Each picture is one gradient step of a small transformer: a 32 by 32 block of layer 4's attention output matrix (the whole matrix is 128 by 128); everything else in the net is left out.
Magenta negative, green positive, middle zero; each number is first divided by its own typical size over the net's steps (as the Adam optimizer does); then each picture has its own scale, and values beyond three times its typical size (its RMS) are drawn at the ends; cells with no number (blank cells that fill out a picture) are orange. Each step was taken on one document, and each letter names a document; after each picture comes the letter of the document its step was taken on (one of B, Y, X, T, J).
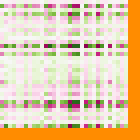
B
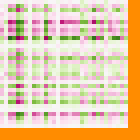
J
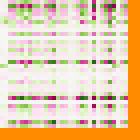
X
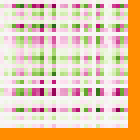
B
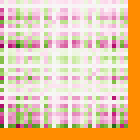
J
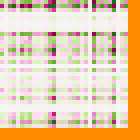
X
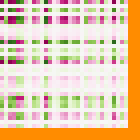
J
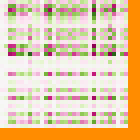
X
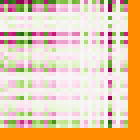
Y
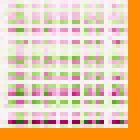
J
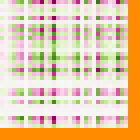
B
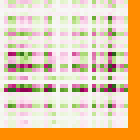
Y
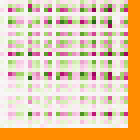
X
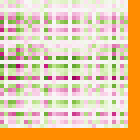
J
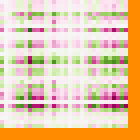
B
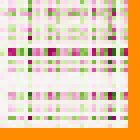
X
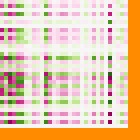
J
